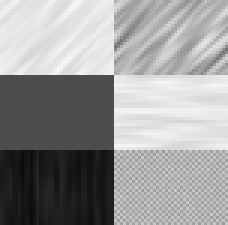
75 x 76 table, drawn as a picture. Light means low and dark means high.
The table splits into 3 rows of 2 panels. Panel 1,1: very low, slanting up to the right, faint in contrast. Panel 1,2: low, slanting up to the right. Panel 2,1: high, flat. Panel 2,2: very low, streaked across, faint in contrast. Panel 3,1: very high, streaked downward, faint in contrast. Panel 3,2: low, checkered.
